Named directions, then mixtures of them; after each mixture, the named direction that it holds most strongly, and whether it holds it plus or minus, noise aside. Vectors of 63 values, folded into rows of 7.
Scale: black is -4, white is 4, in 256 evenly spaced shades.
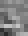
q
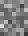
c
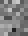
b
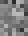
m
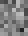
m, plus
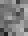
m, minus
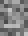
q, plus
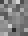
b, plus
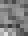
q, minus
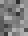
b, minus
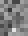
b, minus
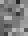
b, minus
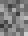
c, minus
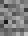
c, minus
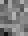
q, plus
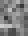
b, plus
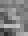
q, plus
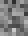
m, plus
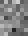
b, plus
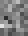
b, plus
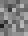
c, minus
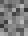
c, minus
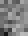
q, plus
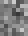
m, minus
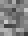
q, minus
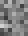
c, plus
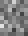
b, plus
